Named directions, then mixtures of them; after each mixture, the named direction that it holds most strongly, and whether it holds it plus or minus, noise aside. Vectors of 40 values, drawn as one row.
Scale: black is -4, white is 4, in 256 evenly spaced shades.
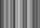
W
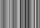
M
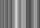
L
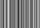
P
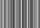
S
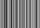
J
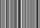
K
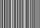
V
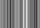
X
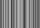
V, minus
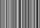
K, plus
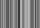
M, minus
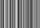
P, plus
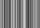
V, plus
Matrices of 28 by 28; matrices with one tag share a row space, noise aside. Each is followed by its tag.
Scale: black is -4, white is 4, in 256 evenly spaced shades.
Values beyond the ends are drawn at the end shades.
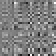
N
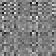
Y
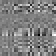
N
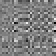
N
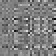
N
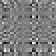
Y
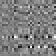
N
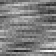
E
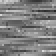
E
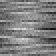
E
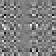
Y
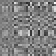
N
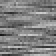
E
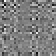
Y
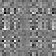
Y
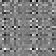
Y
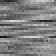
E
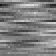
E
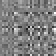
N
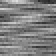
E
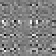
Y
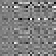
N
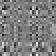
Y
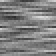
E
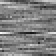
E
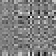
N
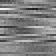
E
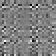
Y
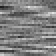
E
